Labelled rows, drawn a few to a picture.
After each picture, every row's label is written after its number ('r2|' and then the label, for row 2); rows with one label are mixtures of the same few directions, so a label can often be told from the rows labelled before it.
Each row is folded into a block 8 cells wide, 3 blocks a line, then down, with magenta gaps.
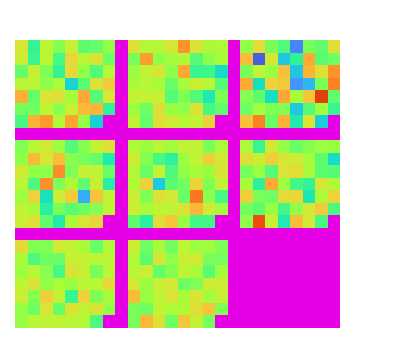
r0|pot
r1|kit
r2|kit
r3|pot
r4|pot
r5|pot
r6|pot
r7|pot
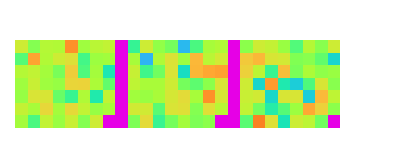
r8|kit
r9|kit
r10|pot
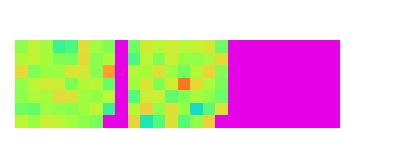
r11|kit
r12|pot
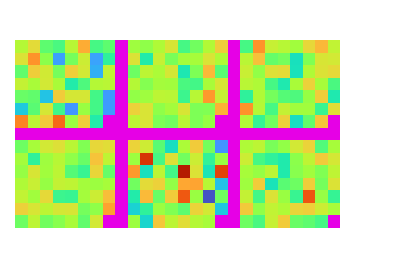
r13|kit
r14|kit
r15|pot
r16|kit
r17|kit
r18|pot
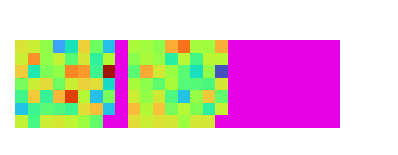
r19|kit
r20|kit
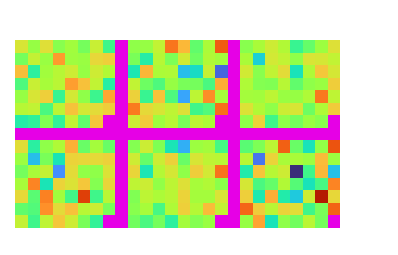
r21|kit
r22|kit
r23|kit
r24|pot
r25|kit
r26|kit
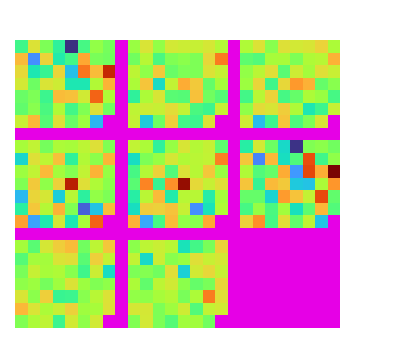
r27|kit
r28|pot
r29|pot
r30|pot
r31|pot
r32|kit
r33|kit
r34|kit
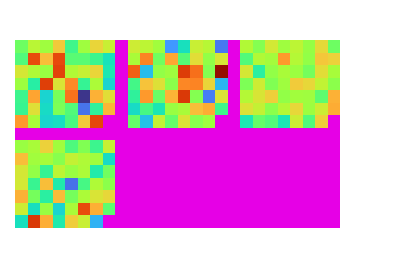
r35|pot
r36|kit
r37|kit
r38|pot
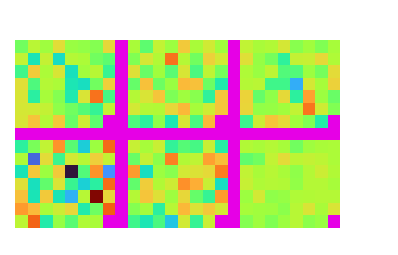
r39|kit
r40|kit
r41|pot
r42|kit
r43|kit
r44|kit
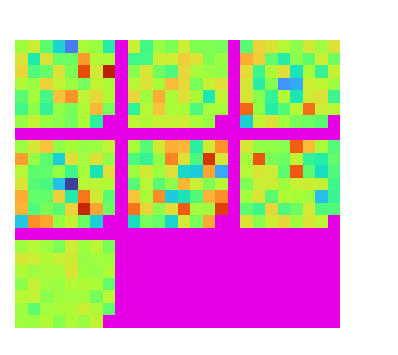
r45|kit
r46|pot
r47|pot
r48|pot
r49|kit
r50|kit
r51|kit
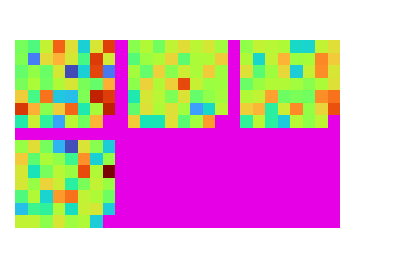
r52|kit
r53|pot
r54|kit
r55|kit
